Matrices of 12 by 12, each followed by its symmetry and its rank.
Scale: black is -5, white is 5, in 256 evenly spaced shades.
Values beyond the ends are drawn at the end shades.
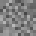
antisymmetric, full rank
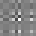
symmetric, rank one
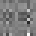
neither, rank two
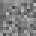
antisymmetric, full rank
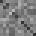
symmetric, full rank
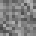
antisymmetric, full rank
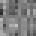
neither, rank two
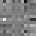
neither, rank two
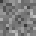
symmetric, full rank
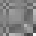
symmetric, rank two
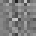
neither, rank two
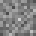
symmetric, full rank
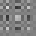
symmetric, rank one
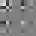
symmetric, rank one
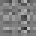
neither, rank two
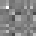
symmetric, rank two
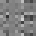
neither, rank two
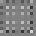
symmetric, rank one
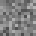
antisymmetric, full rank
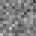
antisymmetric, full rank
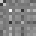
symmetric, rank two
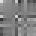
symmetric, rank two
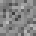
symmetric, full rank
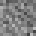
antisymmetric, full rank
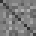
symmetric, full rank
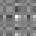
symmetric, rank one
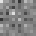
symmetric, rank two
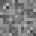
symmetric, full rank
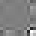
symmetric, rank one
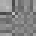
symmetric, rank two
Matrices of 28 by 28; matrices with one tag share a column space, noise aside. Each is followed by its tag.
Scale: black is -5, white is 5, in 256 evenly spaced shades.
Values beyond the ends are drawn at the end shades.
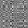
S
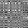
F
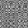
S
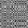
S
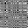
F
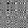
F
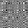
F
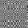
S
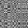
S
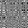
F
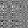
S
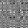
F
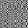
S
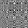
F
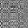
S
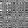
F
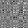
F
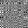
F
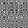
F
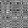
F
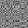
S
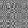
S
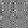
F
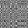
S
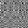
F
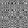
F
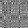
F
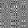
S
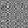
S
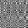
F
